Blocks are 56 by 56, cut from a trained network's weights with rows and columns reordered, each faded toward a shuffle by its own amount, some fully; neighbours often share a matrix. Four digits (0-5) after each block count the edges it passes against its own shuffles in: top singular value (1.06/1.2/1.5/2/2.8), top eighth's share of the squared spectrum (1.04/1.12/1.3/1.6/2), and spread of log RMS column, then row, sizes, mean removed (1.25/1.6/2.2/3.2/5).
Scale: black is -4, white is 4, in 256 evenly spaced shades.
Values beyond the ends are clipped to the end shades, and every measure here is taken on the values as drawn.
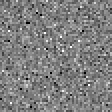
0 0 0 0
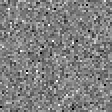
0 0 0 0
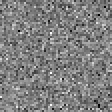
1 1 0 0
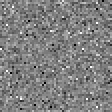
0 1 0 0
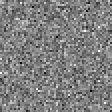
0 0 0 0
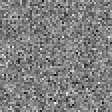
0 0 0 0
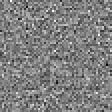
3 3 1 1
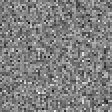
2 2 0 0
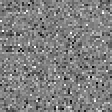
2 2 0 1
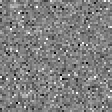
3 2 0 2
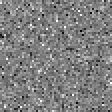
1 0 0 0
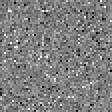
1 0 0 0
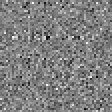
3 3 1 2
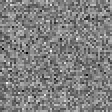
0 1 0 0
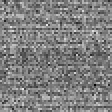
3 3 1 0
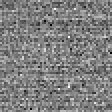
3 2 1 0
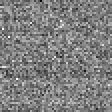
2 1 0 0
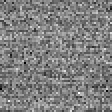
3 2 0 0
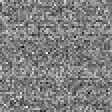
2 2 0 0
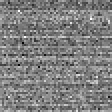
4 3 0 1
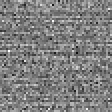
3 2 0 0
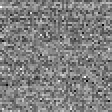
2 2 0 0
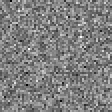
0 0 0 0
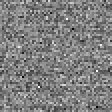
2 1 0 0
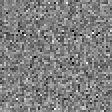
1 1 0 1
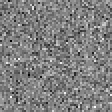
0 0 0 0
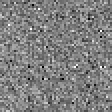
2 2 0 1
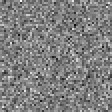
1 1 0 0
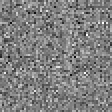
1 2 0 1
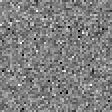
1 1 0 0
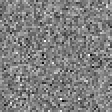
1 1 0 0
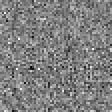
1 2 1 1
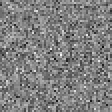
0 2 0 1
